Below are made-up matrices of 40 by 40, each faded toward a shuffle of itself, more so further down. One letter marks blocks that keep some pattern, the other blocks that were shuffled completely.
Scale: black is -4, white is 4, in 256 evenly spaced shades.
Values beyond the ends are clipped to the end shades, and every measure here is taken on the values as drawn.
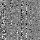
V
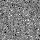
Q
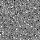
Q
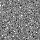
Q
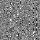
V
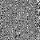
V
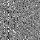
V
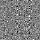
V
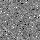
Q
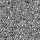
Q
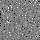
Q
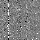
V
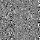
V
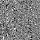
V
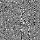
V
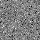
Q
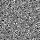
Q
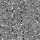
V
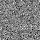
Q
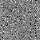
V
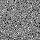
Q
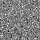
Q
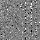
V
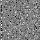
V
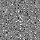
V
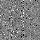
V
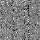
V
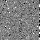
V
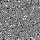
Q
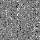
V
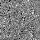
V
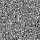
Q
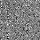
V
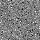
Q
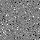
Q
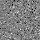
Q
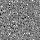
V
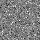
Q
